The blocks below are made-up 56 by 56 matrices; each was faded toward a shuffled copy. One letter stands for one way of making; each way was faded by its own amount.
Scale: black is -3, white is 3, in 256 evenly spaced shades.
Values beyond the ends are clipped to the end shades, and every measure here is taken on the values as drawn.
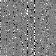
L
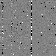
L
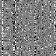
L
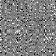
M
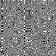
M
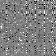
M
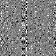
L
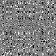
M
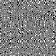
M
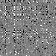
M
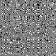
M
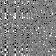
M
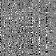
L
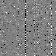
L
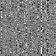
L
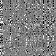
L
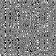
L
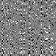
M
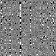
L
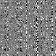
L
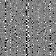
L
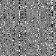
L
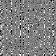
L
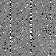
L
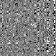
L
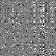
M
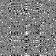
M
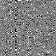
M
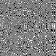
M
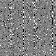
L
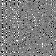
M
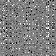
M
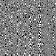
L
